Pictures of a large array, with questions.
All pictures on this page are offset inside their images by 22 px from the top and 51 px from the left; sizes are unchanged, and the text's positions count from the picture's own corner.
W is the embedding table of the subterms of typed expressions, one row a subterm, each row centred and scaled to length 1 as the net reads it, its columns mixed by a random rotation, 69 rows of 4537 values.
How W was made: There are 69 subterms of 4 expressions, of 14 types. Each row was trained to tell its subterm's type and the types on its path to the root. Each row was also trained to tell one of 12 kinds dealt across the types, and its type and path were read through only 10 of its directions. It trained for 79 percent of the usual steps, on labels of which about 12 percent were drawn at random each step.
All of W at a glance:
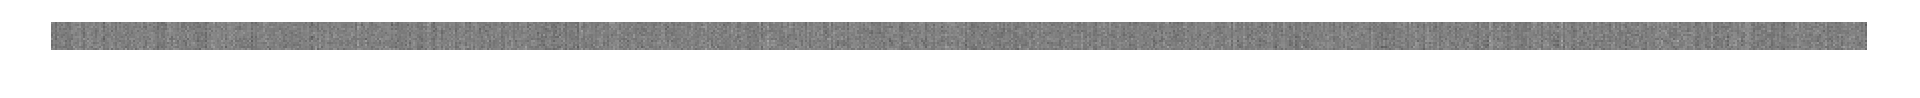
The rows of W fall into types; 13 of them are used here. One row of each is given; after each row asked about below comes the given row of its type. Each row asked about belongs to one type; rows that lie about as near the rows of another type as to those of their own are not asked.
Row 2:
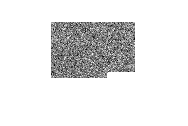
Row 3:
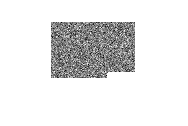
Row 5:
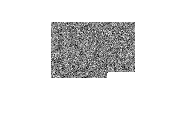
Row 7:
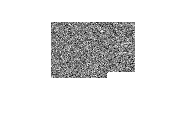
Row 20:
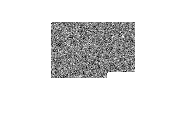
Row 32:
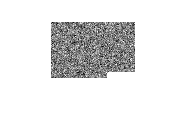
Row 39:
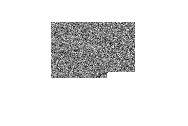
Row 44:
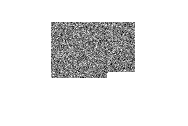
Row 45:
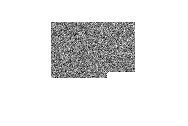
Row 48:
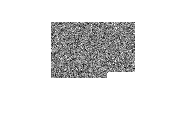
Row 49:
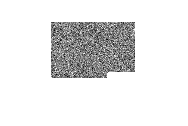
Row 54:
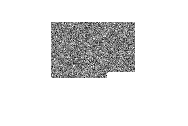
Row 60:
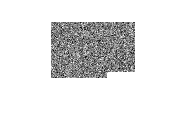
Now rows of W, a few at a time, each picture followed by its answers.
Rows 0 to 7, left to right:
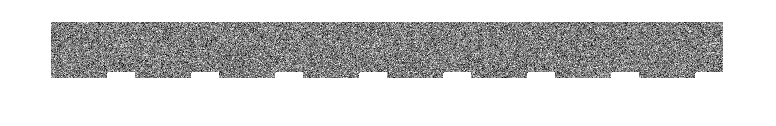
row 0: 20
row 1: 49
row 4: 3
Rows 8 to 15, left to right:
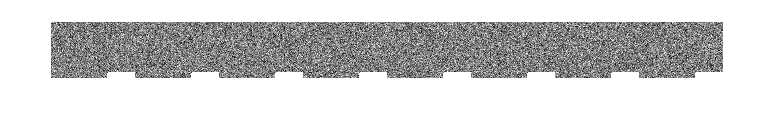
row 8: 20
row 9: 54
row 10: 49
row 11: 45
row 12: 45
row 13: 54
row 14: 44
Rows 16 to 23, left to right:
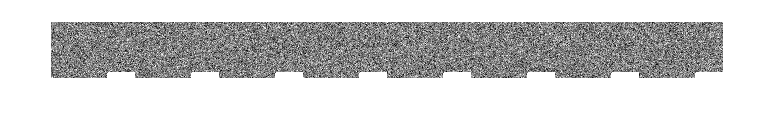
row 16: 7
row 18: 39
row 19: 49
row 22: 49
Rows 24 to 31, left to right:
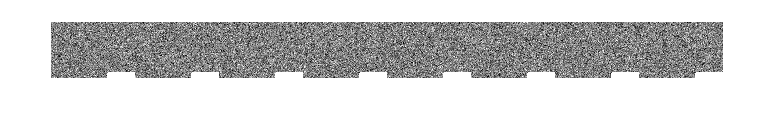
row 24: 3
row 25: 49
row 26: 60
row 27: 20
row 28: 2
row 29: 39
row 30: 7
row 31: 3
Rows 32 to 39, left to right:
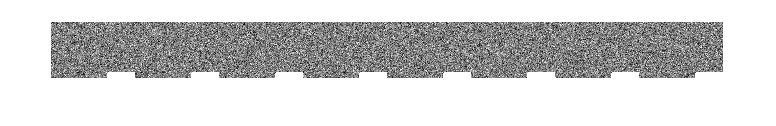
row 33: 32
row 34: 39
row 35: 45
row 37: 60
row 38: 39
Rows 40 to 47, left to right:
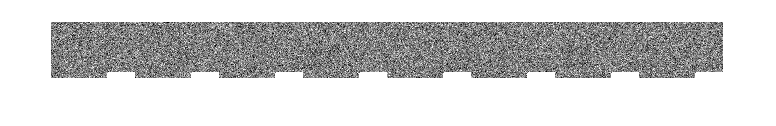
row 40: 60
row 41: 2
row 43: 2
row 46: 54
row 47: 5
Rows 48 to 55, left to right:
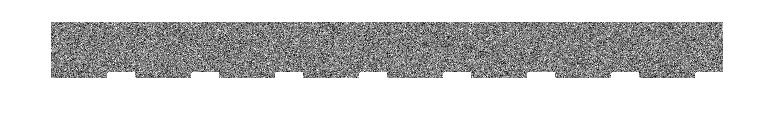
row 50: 7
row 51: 32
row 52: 48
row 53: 2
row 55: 45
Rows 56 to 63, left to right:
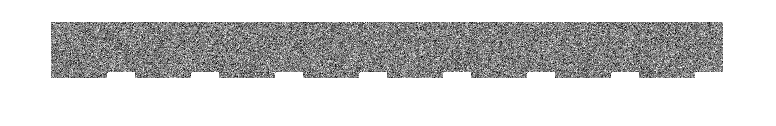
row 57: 7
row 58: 45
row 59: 48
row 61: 32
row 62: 3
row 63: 60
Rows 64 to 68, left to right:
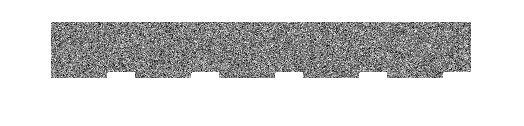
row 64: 20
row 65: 39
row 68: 60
